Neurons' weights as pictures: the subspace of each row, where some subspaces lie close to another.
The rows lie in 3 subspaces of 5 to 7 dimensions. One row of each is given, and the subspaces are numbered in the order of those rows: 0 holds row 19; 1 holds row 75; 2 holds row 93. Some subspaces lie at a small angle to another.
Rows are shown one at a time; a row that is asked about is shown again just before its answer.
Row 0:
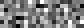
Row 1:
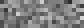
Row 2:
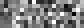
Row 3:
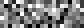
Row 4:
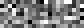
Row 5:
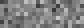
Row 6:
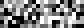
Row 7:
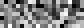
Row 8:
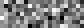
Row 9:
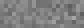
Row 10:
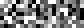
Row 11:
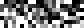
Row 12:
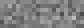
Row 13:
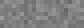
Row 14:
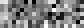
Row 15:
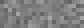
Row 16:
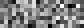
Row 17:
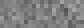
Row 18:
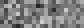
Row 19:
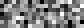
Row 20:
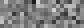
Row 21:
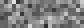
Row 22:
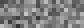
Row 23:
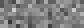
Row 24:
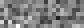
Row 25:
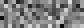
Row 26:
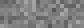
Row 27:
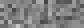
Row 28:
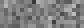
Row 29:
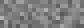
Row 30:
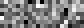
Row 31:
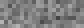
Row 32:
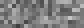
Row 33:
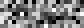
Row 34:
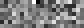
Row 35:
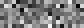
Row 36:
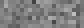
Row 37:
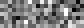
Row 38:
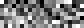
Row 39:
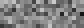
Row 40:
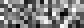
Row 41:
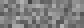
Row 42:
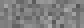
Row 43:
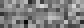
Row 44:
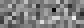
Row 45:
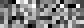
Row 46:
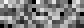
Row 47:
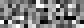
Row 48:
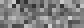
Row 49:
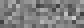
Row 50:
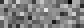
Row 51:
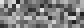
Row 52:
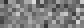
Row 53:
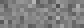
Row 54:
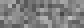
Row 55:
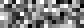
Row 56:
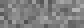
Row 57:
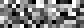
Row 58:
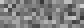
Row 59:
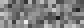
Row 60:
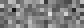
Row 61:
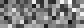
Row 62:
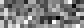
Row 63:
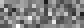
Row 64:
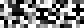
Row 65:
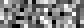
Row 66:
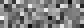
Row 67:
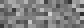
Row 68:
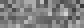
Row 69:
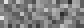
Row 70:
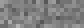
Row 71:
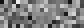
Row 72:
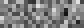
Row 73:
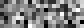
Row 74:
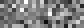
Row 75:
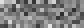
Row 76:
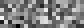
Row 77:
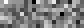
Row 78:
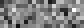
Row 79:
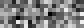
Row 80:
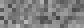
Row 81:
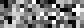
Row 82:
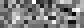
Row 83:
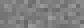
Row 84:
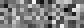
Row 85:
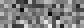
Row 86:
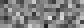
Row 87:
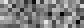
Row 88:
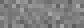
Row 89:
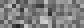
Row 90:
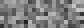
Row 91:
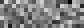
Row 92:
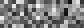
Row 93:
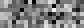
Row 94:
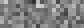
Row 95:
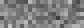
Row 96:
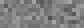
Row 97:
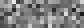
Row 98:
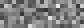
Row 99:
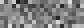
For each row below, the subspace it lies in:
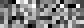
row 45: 2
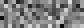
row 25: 0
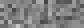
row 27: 1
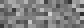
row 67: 1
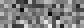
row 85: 0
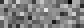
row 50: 1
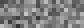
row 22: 2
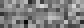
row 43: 0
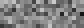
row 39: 1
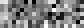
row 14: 2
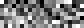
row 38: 0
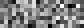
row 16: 1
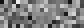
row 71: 1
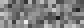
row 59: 0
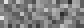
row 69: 0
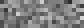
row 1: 1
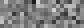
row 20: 1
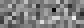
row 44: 2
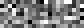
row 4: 1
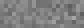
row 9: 1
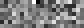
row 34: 1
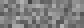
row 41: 1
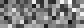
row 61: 1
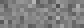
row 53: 0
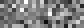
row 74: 0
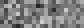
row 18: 0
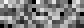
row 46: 2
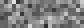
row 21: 1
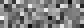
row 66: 0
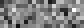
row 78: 2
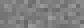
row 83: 0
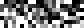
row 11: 0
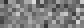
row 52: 1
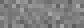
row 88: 0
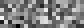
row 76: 0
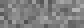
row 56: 1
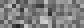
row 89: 0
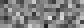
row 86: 2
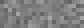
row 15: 1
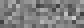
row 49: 1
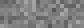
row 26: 2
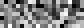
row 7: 0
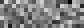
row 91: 0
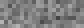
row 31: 1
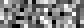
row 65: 0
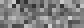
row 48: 2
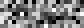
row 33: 2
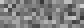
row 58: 1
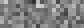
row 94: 0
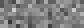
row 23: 2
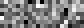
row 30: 0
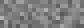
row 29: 1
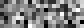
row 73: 1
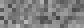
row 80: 0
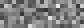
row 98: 1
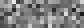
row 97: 1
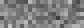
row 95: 1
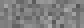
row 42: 0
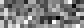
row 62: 0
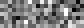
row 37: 2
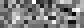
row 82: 2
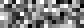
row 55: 0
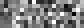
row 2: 1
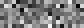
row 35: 0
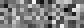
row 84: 0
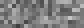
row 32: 2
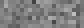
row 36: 2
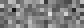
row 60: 2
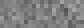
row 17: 2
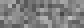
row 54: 2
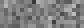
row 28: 0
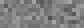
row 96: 1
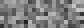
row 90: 1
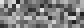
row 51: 2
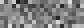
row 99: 1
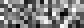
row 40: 0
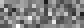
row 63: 1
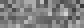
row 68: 2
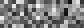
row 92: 2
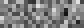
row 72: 2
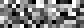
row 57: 0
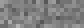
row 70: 1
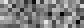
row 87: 1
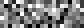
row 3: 0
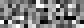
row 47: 1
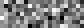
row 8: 0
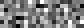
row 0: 0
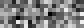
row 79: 2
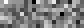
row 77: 1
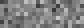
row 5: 0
